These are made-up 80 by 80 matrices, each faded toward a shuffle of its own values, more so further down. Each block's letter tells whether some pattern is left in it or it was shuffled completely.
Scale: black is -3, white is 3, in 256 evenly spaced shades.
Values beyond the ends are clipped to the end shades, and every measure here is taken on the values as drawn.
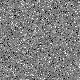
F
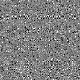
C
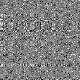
C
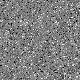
F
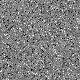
F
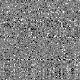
C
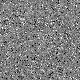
F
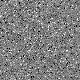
F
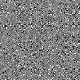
C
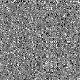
C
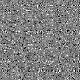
C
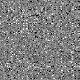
C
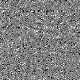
C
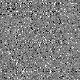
C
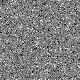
F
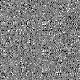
C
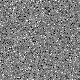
F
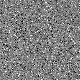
F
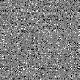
C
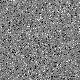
F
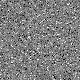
F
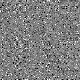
C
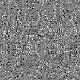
C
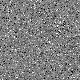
F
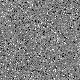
F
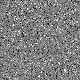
F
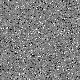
F
